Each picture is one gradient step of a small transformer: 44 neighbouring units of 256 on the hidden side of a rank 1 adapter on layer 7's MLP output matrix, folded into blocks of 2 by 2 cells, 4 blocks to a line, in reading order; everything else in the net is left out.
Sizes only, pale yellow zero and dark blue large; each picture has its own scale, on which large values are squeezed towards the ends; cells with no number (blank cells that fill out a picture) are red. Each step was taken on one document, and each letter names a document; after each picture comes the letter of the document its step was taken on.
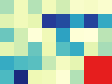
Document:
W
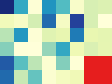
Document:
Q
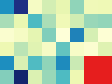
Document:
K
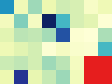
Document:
W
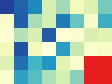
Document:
K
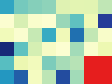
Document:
K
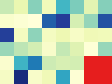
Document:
W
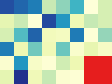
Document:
K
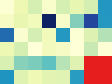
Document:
W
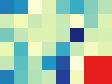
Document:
Q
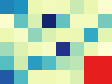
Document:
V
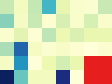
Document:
Q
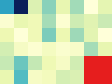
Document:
K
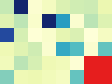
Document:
W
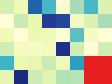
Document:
V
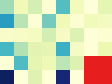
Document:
Q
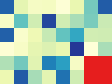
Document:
V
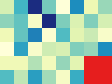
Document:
V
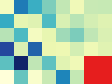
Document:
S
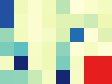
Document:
Q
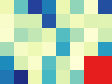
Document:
V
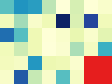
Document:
W
